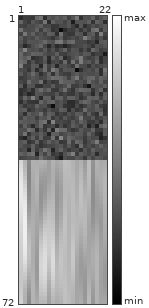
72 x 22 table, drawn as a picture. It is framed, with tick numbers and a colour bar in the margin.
The table splits into 2 rows of 1 panel. Panel 1,1: low, fine-grained. Panel 2,1: high, streaked downward.
